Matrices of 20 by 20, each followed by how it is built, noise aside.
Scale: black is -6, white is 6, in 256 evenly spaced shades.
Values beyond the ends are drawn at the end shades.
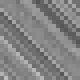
Toeplitz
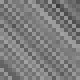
Toeplitz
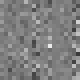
uneven columns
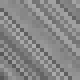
Toeplitz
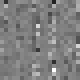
uneven columns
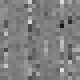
uneven columns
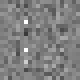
uneven columns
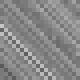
Toeplitz
